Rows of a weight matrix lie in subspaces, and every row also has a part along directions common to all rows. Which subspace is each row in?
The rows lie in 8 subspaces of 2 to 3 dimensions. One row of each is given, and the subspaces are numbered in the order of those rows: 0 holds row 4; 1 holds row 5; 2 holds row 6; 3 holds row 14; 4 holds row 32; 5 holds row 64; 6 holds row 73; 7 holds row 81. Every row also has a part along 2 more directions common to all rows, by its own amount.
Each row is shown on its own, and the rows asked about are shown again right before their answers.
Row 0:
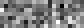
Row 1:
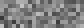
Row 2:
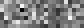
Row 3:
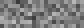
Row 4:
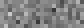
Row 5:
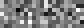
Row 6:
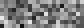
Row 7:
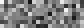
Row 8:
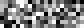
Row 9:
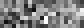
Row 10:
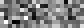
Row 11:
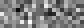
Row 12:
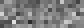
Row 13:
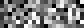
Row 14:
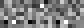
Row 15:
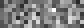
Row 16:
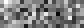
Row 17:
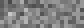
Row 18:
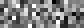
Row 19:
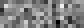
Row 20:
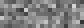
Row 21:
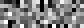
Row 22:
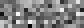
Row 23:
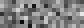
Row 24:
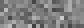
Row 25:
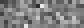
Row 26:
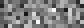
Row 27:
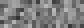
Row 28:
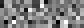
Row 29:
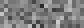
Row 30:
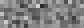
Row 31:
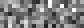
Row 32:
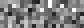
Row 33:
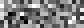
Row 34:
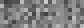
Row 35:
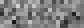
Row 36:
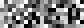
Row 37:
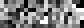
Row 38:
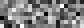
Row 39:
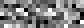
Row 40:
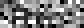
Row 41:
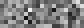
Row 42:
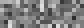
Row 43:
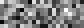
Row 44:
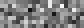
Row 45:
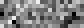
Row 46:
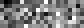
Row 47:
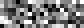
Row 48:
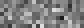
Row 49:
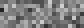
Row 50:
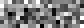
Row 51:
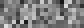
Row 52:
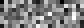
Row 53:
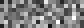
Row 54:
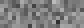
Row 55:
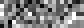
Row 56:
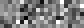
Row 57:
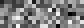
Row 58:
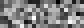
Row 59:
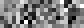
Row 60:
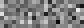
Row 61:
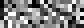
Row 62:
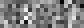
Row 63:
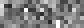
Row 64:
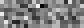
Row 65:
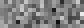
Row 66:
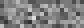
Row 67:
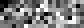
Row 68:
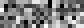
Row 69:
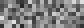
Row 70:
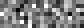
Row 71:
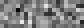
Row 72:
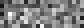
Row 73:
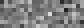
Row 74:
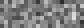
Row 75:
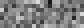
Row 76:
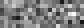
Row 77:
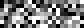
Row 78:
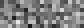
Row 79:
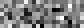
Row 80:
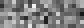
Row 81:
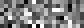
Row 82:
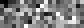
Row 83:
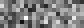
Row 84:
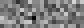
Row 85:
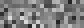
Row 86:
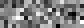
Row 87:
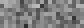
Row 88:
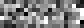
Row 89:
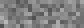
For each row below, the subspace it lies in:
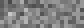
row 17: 7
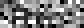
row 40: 3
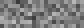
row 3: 2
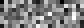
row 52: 6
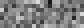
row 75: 4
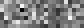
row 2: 5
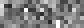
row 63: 4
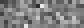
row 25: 5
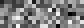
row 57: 6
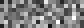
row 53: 6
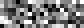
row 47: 2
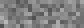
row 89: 2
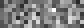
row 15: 0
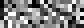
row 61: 7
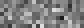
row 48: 7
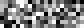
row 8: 2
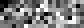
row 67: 5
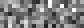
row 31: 4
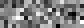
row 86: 6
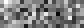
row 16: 5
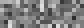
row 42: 4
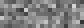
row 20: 1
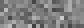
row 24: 7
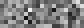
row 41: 0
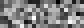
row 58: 2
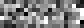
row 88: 1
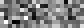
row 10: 5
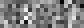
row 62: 0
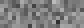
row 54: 3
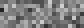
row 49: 4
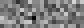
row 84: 2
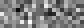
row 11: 1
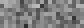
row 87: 5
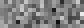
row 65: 0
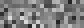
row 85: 7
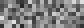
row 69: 2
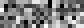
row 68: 4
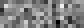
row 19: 4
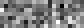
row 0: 4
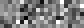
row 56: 0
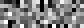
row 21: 4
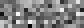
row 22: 3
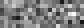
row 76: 6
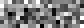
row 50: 7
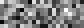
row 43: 6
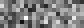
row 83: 1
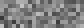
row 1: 2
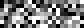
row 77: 6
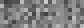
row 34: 5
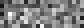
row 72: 7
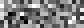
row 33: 7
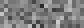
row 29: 7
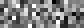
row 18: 3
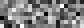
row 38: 2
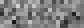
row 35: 3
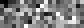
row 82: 5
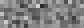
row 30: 5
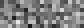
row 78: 3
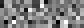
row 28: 3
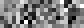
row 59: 0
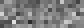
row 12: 3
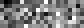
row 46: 5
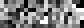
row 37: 1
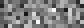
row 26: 0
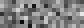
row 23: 1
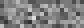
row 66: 2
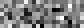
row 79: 7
